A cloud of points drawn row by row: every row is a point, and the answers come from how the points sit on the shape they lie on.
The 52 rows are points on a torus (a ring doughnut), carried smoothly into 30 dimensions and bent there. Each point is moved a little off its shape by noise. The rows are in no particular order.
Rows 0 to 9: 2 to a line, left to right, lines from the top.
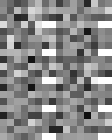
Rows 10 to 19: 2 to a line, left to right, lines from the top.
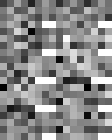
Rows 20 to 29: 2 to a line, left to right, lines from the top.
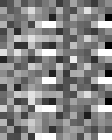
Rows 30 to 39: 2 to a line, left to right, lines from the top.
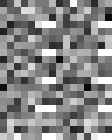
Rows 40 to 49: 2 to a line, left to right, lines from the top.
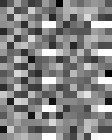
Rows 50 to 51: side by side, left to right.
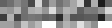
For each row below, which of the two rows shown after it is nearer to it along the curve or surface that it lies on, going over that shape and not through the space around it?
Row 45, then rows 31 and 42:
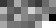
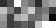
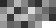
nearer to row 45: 31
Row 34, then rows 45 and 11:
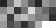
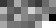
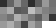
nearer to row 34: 11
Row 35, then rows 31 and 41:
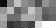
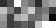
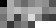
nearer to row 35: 41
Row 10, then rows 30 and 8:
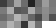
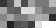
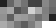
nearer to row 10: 8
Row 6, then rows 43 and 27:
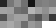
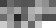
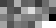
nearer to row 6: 27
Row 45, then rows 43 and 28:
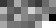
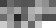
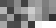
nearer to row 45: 28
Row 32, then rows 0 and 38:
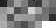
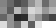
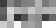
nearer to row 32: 0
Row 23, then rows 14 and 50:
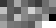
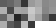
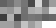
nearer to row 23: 14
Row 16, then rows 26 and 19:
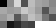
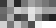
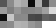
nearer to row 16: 26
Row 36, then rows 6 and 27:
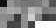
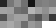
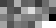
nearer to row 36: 27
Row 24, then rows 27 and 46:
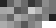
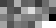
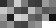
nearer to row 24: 27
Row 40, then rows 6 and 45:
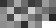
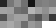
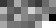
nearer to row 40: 6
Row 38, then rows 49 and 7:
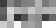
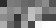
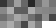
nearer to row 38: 49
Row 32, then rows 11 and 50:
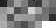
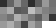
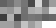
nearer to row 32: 11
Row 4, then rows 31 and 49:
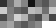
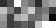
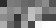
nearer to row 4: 31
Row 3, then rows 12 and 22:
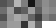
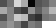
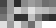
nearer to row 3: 12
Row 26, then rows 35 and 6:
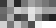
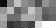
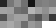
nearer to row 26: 35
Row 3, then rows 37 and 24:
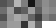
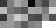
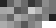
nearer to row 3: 24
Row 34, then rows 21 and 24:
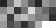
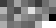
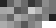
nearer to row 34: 24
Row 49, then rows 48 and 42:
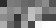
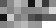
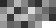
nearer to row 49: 42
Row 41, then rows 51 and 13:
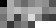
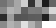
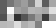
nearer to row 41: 13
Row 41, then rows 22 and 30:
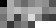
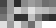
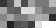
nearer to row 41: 22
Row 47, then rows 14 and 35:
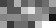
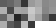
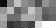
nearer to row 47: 14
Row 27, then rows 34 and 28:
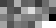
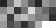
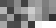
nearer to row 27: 28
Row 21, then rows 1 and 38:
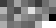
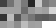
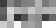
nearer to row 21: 1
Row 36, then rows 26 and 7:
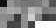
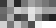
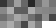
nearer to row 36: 26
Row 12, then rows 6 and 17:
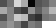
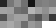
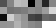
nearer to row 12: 17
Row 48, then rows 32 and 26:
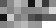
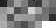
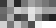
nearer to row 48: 32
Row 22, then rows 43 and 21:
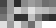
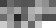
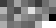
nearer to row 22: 43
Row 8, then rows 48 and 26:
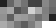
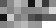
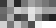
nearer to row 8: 48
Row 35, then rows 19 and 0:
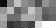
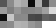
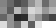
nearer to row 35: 0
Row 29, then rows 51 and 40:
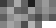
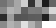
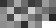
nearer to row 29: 40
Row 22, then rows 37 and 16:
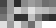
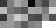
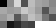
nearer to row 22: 16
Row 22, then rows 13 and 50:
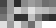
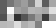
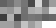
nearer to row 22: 13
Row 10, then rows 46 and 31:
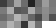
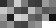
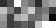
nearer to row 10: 46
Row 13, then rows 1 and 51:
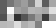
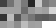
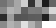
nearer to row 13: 51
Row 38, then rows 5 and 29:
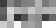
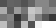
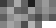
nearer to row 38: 5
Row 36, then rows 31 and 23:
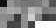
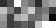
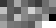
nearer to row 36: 23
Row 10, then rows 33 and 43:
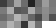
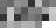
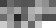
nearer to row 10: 33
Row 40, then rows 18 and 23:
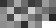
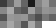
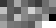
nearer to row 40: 18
